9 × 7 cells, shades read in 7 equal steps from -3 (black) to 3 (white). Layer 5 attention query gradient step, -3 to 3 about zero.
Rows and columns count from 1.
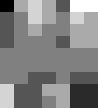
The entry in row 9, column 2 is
-1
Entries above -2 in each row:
6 7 7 7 7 7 7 5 5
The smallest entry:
-3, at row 1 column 1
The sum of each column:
-2 -1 2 2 0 2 1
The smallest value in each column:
-3 -1 -1 -1 -1 -2 -2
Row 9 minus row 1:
5 -2 -3 -1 2 -5 -5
